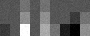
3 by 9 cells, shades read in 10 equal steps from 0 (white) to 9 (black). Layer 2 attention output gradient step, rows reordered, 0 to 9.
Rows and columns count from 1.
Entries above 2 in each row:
9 9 8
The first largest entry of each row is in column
1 8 8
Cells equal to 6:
14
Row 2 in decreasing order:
7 6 6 6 6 6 5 4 4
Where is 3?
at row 3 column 5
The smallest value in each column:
6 6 0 6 3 5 6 6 4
